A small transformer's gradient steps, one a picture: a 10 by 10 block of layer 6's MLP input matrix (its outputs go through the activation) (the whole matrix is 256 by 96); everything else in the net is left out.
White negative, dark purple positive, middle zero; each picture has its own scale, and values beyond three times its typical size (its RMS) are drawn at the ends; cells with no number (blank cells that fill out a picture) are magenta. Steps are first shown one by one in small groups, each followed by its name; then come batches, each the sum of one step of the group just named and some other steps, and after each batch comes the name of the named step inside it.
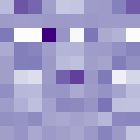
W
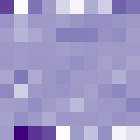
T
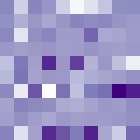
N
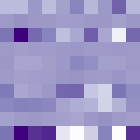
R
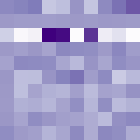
W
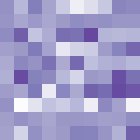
N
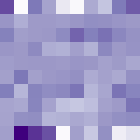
T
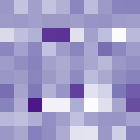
R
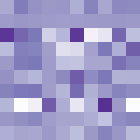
W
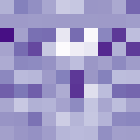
W
